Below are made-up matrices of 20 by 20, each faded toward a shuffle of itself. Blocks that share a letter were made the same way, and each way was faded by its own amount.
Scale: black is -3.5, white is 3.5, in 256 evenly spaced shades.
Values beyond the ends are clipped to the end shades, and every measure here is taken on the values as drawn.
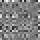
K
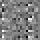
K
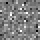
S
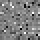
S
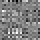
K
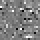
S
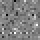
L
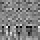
K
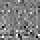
L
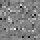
L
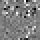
L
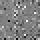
S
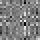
K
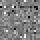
L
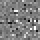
L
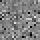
L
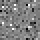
L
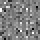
S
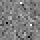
L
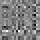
K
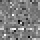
L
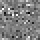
L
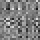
K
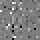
S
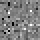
L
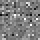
L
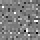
S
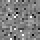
L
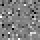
S
